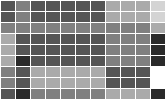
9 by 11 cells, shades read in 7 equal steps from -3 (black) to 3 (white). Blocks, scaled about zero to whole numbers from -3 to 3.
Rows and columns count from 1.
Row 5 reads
1 -1 -1 -1 -1 -1 -1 0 0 0 -2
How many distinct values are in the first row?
4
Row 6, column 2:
-2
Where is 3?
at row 7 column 11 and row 8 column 11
